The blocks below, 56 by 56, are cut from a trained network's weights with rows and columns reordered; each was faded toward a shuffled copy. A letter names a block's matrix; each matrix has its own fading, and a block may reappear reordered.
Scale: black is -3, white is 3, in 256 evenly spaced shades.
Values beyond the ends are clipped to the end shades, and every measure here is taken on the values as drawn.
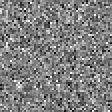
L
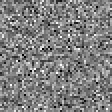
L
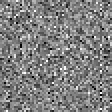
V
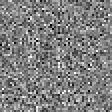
V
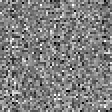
V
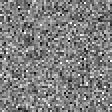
L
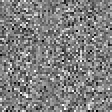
V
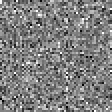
V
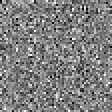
V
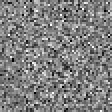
V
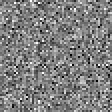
L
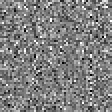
V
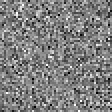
V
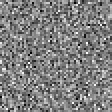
L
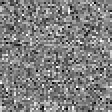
L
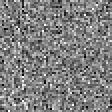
L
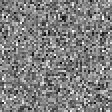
L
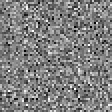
V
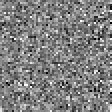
V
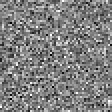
L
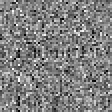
V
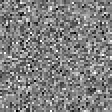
L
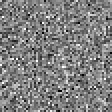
L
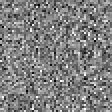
V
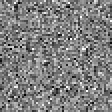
L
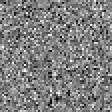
L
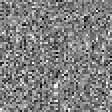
V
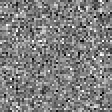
V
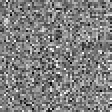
V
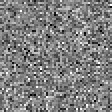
L
